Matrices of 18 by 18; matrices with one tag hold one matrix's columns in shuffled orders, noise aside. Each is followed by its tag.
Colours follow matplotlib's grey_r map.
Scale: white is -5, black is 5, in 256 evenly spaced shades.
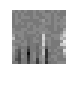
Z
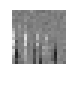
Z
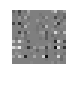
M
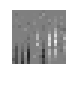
Z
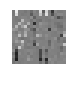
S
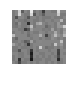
S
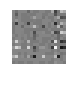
M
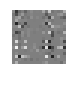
M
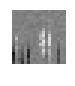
Z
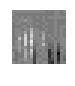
Z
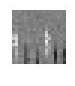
Z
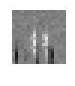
Z
